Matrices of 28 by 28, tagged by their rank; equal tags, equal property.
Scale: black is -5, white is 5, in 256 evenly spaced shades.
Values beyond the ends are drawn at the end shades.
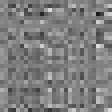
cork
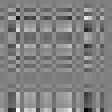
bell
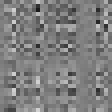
cork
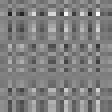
bell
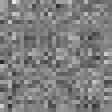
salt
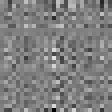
cork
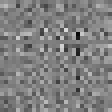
salt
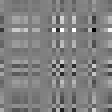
bell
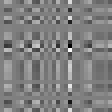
bell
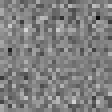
salt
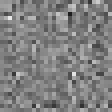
salt
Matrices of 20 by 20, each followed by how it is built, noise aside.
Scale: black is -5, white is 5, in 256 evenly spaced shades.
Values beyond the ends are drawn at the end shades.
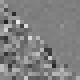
lower triangular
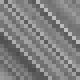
Toeplitz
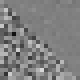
lower triangular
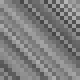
Toeplitz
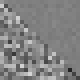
lower triangular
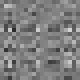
low rank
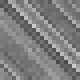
Toeplitz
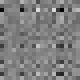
low rank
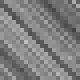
Toeplitz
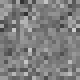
low rank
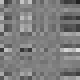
low rank
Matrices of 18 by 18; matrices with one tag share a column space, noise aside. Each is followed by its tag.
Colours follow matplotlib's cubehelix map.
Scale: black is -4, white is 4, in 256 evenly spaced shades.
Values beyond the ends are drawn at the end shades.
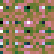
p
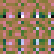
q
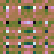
p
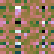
p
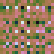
p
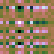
p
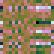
p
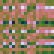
p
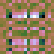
q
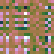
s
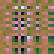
s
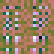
s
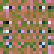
p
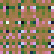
p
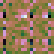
q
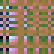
s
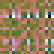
q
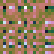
p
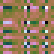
p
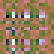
q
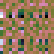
q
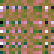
p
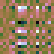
p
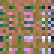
s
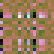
q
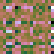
p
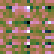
p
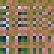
s
